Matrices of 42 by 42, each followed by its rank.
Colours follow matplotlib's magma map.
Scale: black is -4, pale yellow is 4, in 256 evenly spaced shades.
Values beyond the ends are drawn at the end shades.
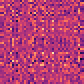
five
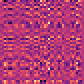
three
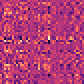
five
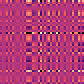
one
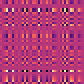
one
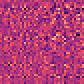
five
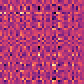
three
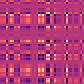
one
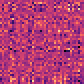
five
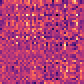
five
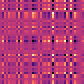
one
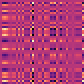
one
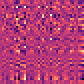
three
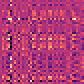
three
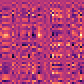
three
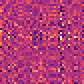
five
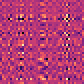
three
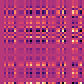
one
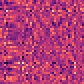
five
